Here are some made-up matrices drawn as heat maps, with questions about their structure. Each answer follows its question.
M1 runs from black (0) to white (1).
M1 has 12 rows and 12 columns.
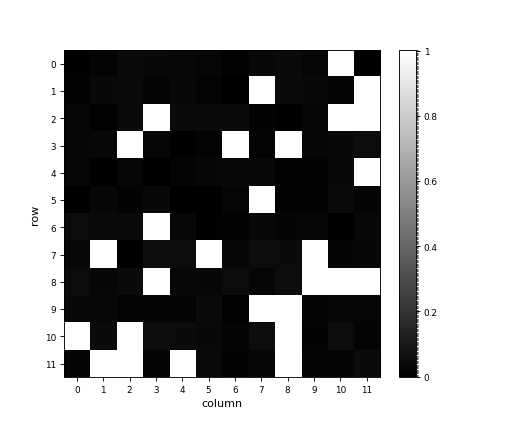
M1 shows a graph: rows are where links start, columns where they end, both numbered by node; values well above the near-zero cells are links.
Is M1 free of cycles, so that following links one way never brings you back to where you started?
no
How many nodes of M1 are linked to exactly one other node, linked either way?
4
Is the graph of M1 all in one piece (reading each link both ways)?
yes
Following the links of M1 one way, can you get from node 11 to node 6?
yes
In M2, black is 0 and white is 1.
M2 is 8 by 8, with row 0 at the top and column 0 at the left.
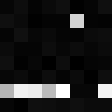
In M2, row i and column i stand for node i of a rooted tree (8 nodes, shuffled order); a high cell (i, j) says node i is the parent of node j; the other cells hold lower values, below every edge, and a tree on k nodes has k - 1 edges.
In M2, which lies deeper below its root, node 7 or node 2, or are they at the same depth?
the same depth
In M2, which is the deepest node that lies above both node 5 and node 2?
6
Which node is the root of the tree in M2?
6
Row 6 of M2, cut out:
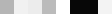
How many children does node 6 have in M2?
6
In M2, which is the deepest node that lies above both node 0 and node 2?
6
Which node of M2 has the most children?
6
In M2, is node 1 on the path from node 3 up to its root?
no
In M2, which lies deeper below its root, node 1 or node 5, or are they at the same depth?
node 5
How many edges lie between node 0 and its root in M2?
1
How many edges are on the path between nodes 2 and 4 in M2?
2
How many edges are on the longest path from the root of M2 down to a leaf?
2
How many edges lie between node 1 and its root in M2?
1
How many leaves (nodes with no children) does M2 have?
6
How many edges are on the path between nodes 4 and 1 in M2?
2
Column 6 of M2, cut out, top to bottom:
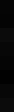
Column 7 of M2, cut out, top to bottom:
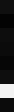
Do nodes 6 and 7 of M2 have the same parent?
no
